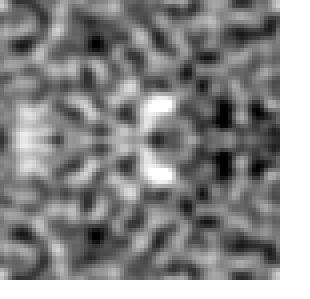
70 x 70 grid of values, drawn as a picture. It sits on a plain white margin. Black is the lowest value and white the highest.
Ninth with the lowest average: middle right. Mirror symmetry: top to bottom. Odd rows or columns: none. Grain: blotchy.
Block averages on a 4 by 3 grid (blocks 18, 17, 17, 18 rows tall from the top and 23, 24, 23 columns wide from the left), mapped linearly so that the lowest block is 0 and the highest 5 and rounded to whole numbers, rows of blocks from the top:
322 / 550 / 550 / 322
